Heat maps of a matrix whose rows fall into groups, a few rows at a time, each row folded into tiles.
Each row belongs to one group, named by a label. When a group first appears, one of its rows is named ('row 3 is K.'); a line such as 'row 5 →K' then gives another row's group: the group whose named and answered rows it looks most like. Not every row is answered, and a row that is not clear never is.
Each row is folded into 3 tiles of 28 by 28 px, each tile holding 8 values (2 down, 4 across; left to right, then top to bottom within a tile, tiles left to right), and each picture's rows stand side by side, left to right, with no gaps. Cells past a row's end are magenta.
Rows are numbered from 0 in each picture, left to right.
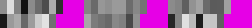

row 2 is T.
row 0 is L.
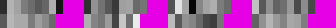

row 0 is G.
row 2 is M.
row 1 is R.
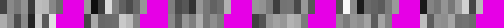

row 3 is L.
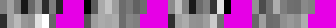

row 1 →G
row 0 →L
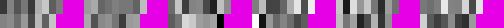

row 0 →R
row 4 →T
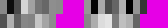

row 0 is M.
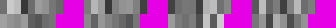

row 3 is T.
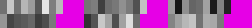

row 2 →L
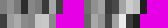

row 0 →L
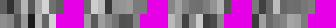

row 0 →R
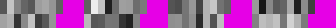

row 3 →L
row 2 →R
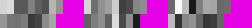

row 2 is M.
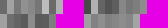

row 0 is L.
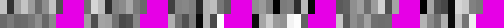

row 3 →L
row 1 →M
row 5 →R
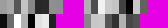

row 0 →T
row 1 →T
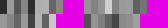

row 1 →T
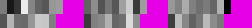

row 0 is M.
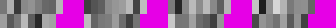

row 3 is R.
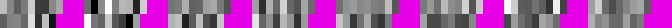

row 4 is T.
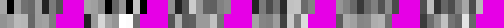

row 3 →R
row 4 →L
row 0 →L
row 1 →L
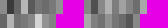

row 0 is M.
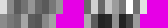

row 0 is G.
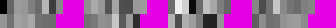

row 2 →M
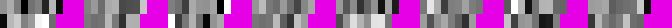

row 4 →L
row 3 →G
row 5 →M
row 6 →M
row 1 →G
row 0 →L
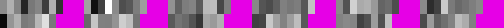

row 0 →L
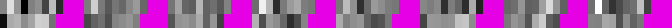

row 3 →M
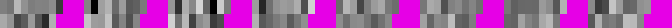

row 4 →M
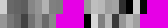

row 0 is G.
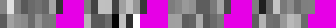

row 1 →R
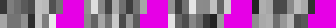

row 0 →R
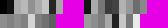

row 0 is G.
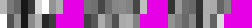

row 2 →R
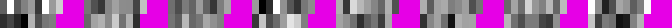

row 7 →G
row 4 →T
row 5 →T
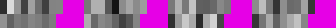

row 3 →L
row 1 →M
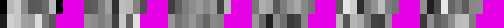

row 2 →G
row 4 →M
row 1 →R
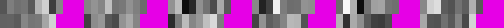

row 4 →M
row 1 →T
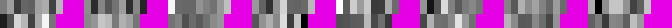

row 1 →L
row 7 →G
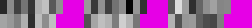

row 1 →L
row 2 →M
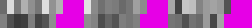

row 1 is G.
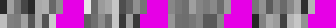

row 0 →R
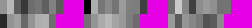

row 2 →M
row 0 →L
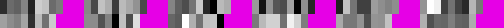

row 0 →R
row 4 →R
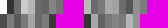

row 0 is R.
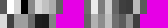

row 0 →M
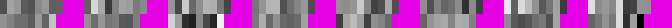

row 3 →T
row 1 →M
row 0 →R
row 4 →T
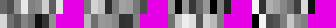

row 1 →M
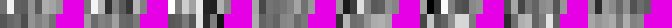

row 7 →L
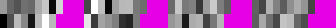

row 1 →M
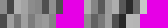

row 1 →G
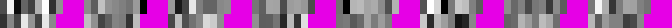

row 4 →G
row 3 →R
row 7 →M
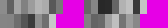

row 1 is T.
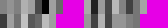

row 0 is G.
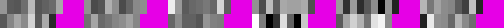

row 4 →L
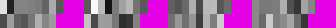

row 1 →M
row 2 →R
